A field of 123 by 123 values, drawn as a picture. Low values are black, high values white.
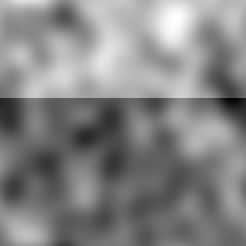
Average level on the scale: 50%. Stripes: none. Roughest part: middle right. Lone odd cells: none. Seam: horizontal, 40% of the way down, the top part higher.
